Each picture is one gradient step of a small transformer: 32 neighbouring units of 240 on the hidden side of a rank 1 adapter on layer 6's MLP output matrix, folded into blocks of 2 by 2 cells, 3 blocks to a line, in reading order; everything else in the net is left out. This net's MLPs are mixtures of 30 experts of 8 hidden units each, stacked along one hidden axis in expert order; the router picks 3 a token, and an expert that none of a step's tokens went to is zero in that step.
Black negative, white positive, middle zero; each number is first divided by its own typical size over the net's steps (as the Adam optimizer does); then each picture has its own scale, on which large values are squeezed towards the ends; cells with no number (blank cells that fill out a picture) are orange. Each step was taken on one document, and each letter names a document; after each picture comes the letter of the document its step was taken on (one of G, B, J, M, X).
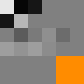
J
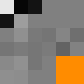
J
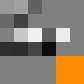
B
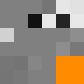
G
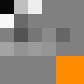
B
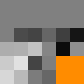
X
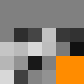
J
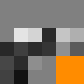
G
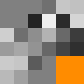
G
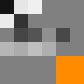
J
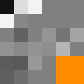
X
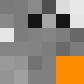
G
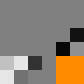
X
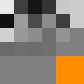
B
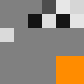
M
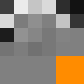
B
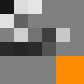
X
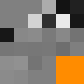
M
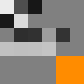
J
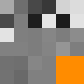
M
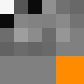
B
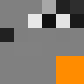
G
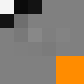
J
